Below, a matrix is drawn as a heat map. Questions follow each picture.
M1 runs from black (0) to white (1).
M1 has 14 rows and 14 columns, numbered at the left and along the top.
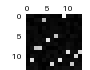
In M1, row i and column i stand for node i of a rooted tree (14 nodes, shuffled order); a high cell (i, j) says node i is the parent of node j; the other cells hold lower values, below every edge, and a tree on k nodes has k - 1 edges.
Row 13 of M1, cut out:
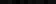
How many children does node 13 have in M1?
0
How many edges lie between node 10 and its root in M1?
2
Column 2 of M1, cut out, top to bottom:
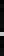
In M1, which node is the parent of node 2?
8
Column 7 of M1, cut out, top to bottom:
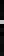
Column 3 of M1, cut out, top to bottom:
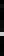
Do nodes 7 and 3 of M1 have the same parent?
no
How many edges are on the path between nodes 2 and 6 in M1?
4
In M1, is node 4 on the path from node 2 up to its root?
no
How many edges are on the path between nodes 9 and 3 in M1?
5
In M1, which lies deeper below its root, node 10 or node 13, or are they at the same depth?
the same depth
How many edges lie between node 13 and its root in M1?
2
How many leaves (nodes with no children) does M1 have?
5
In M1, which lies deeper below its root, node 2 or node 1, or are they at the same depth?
node 2
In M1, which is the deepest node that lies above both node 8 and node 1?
11
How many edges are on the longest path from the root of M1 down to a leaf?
6
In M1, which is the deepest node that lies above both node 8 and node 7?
12
